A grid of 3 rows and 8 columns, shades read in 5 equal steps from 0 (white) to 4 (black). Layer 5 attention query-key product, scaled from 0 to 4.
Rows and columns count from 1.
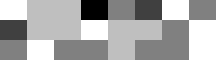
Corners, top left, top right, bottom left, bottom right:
0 2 2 0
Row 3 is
2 0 2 2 1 2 2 0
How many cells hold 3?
2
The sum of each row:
13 9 11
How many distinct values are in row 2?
4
